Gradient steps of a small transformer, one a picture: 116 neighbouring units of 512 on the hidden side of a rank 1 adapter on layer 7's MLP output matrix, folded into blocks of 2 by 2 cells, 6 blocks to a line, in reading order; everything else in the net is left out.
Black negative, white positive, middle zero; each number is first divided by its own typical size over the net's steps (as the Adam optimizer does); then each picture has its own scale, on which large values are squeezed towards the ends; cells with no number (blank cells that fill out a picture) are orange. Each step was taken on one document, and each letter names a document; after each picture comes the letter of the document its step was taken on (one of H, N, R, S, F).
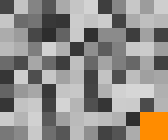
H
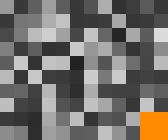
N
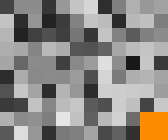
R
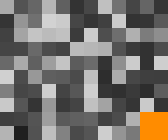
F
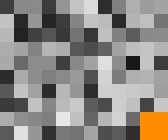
R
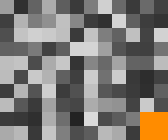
F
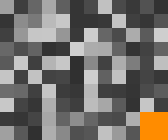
N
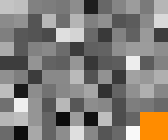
R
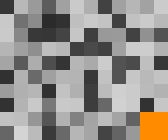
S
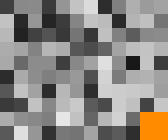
R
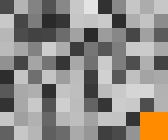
H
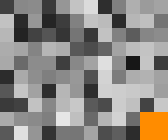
R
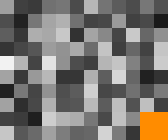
F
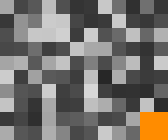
F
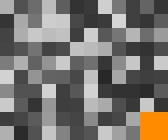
F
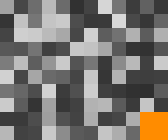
F
